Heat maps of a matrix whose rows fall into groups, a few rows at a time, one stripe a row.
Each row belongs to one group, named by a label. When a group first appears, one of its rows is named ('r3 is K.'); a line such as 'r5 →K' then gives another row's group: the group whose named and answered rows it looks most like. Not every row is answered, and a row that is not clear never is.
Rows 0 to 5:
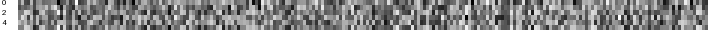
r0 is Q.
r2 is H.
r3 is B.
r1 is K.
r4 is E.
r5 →H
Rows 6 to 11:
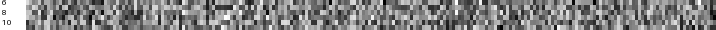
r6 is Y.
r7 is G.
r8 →Q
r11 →K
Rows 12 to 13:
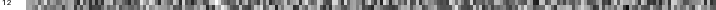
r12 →B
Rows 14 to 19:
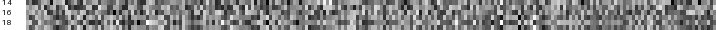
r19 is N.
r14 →K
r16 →E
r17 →N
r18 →Y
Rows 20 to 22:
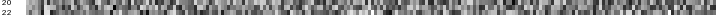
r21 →B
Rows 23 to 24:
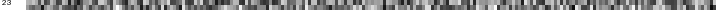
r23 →G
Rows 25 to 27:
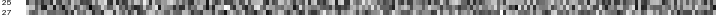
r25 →G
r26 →Y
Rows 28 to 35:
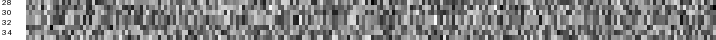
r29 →Q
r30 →E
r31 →H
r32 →H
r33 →K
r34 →N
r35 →B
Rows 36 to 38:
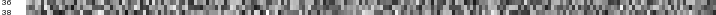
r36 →E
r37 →N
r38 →Q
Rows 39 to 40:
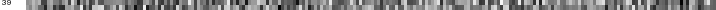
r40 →H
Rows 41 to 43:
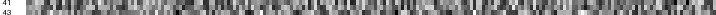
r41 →G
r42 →G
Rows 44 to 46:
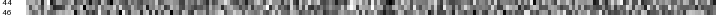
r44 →Y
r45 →N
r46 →E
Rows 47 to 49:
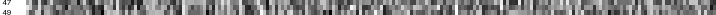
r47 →Q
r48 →Y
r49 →N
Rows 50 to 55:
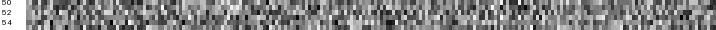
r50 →Q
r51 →Q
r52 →B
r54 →K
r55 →Y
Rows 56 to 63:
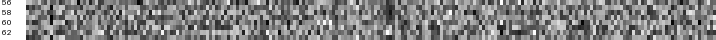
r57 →K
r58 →E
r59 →H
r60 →K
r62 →Q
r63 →K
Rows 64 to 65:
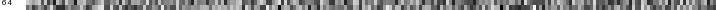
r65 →Q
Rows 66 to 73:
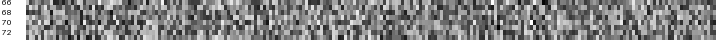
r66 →N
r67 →B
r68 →K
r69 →G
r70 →Y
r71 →G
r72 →B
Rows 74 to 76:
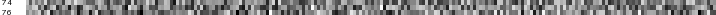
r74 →E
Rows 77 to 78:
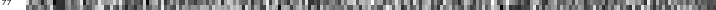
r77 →N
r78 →Q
